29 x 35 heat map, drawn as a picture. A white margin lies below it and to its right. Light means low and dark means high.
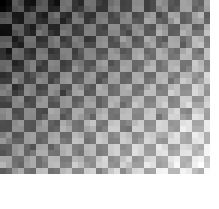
Mirror symmetry: none. Ninth with the lowest average: bottom right. Slope: up to the top left. Histogram: bell-shaped. Ninth with the highest average: top left.
